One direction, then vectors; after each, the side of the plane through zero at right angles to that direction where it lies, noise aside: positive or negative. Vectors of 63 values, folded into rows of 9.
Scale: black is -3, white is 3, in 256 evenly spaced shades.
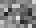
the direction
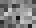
negative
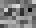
positive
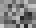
positive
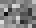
positive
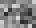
positive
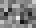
positive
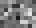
negative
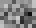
positive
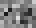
positive
